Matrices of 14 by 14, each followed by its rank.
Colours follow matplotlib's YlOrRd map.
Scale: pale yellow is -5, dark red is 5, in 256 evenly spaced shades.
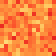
full rank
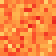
full rank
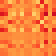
two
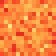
full rank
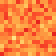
full rank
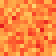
full rank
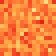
full rank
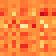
two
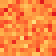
full rank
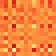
two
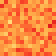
full rank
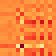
two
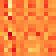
two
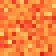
full rank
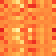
two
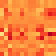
two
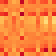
two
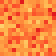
full rank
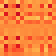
two
